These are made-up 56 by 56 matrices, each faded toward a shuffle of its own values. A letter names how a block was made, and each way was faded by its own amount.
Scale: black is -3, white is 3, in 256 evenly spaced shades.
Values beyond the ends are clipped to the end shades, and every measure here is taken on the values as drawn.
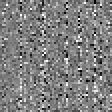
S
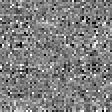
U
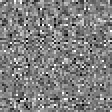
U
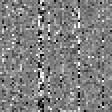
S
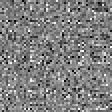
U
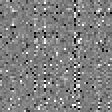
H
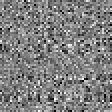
U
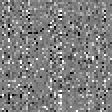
H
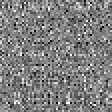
U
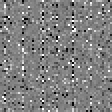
H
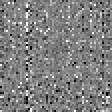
H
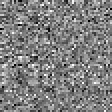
U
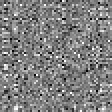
U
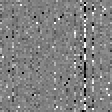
S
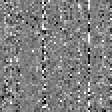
S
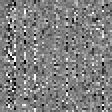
S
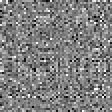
U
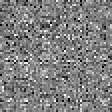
U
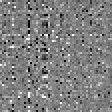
H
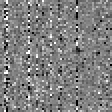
S
